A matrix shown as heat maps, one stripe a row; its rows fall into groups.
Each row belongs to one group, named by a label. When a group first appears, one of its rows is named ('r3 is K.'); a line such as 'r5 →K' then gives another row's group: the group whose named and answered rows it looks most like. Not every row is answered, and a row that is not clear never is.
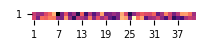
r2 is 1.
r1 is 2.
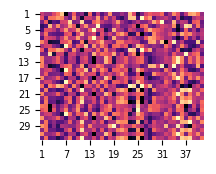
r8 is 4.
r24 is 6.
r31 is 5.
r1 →2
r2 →1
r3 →4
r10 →1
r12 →5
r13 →5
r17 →5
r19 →1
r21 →5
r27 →5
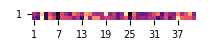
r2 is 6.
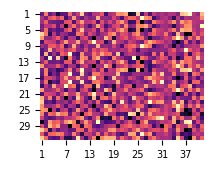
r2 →1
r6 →6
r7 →5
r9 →1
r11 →4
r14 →5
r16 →4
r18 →4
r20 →5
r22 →6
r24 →5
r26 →1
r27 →4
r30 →6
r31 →1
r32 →6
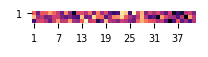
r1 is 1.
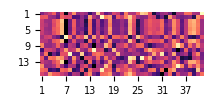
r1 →1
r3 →2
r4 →2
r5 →2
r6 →2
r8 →2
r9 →5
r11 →4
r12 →1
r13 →2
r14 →5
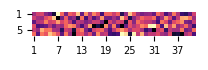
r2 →2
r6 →1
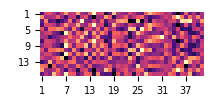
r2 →5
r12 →2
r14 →6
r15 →5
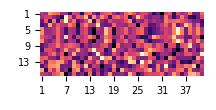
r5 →5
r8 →5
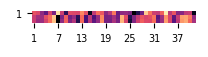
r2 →2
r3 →2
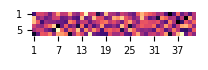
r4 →2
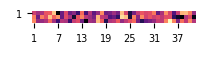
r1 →2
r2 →1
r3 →5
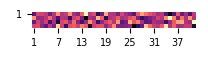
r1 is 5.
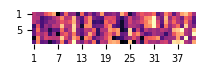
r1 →2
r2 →4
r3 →4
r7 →4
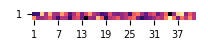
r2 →5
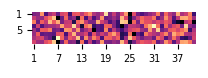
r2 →2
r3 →1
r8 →2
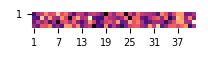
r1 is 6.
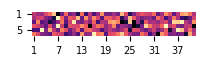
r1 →2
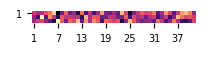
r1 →2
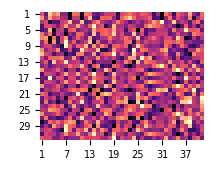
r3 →4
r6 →6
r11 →6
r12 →1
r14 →4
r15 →5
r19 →5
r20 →4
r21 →6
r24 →1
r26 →5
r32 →6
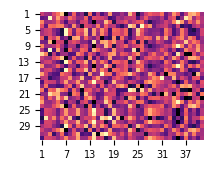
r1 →2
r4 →1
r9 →5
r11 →6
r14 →5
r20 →1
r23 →5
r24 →2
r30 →2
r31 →6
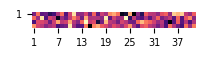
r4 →6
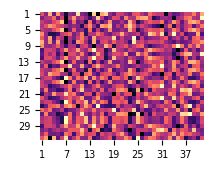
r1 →6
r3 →2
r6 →4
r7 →6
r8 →6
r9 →5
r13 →2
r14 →4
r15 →2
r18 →2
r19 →4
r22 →4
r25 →6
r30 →4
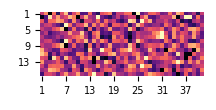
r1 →6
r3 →1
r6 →4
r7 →4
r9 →2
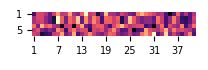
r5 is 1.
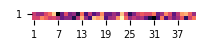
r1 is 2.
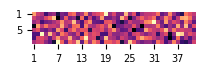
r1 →6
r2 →2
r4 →4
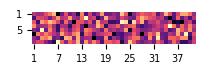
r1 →2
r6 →4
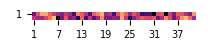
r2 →2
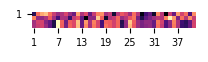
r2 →5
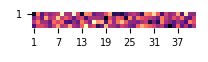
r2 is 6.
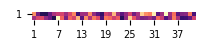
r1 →4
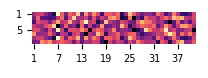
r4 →2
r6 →5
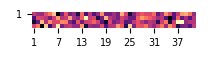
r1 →2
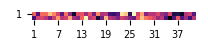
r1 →1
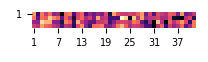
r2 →1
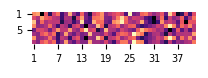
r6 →1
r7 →5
